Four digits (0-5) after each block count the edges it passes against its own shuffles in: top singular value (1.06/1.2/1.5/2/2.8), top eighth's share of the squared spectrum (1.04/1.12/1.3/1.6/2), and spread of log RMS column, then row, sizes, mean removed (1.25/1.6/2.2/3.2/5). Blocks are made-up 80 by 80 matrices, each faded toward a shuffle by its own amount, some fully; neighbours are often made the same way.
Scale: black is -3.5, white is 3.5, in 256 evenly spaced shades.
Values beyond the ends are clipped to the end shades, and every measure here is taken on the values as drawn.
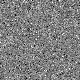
0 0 0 0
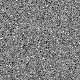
0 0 0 0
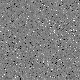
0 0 0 0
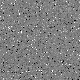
1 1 0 0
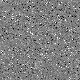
2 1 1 1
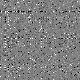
3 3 1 2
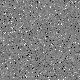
1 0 0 0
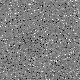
0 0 0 0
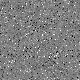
2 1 0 0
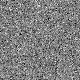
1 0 0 0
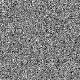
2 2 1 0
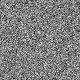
0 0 0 0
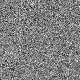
2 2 0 0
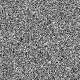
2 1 0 0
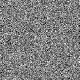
3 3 1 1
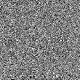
3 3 1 1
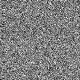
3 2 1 1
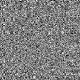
3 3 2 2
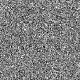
3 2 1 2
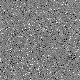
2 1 0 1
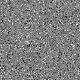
3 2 1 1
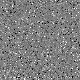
3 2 0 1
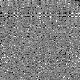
4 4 2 2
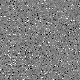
3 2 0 1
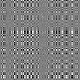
5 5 5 4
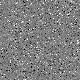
2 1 0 0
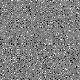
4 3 1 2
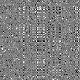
5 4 3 3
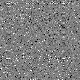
3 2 0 1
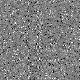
3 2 1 1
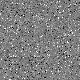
2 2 0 0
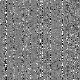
2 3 4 0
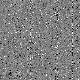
2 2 2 0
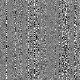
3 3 4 0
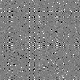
5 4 2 2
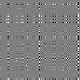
5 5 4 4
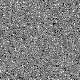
3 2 0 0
